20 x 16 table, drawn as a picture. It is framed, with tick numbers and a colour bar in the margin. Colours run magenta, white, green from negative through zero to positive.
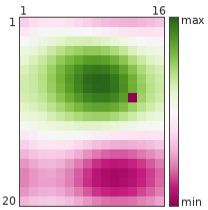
One lone cell stands out, far lower than its neighbours. The bottom left is the smoothest part. Values change most from cell to cell in the middle right.
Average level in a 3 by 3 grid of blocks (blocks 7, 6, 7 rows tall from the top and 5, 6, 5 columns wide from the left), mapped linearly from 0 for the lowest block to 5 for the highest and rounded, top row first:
453
454
100
